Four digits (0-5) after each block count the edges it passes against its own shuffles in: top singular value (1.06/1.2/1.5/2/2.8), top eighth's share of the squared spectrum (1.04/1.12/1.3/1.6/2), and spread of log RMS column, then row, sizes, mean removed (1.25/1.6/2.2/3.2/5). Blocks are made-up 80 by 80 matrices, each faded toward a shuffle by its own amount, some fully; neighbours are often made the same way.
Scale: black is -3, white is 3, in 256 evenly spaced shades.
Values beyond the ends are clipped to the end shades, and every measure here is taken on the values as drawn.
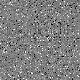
3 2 1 0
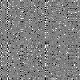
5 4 3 2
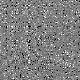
4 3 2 1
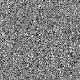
3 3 1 1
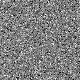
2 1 0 0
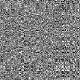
4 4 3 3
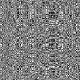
4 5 3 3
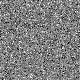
0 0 0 0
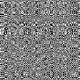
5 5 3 3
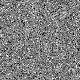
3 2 1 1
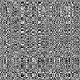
5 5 3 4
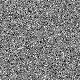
1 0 0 0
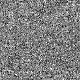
3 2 1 0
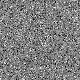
1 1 0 0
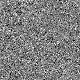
2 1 0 0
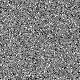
0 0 0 0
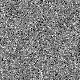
0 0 0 0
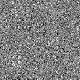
3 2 1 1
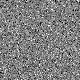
1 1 0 0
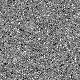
1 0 0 0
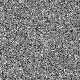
2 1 0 0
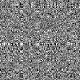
4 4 2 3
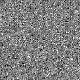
3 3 1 1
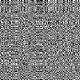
5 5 3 4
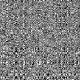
4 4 2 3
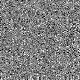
3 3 1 1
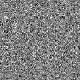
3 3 1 1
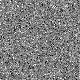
0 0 0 0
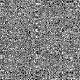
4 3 2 2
